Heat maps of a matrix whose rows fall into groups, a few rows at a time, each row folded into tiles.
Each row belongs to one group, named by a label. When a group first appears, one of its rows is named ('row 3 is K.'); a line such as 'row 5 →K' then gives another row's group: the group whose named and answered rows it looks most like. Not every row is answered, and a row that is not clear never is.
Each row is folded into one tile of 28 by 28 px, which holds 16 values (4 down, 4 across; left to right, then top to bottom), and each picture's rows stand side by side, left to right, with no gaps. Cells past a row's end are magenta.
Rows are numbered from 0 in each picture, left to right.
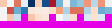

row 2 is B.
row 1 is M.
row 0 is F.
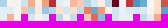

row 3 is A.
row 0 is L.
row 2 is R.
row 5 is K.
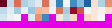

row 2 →B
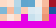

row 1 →K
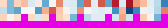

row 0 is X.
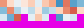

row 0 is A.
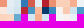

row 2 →F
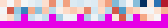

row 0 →F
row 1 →R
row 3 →R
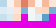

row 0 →K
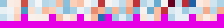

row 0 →K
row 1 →B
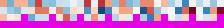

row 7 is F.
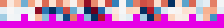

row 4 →M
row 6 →M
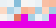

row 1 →R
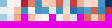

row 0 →K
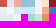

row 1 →K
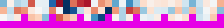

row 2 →X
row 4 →B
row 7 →K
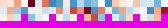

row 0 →F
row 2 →B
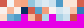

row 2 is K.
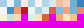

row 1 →L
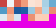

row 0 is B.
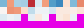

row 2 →M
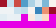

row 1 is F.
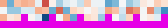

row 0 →X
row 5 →F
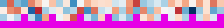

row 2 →L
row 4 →R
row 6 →F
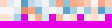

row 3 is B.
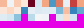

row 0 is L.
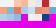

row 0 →R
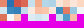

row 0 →X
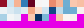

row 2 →X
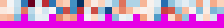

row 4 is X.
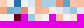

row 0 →L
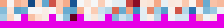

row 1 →M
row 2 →L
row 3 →F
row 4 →R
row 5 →F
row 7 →X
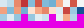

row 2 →F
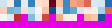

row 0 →L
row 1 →K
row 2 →X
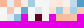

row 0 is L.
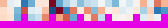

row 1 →K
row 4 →M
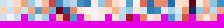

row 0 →R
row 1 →R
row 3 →M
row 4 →L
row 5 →X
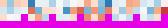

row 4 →R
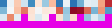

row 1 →M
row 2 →B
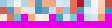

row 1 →X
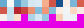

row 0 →B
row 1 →R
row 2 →M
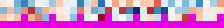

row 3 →L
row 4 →F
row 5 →F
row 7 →M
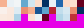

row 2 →K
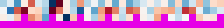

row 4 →B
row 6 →B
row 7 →X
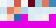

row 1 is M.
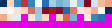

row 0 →M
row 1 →B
